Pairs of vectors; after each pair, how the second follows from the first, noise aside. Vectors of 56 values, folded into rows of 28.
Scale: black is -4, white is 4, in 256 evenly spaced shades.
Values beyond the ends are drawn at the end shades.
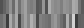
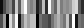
scaled up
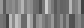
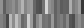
copied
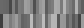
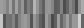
negated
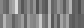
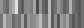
copied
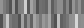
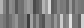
shuffled
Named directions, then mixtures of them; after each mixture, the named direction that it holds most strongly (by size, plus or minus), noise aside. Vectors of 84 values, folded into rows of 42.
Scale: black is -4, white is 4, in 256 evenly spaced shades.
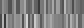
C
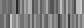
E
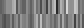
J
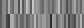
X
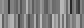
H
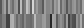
X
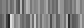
X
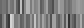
X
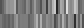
J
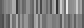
J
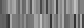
J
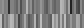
H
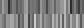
H
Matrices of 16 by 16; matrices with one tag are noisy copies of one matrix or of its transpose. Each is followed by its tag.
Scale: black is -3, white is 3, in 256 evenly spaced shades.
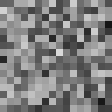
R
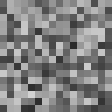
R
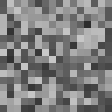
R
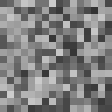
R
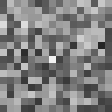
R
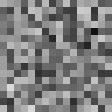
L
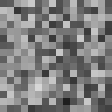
R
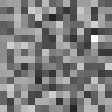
L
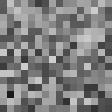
R
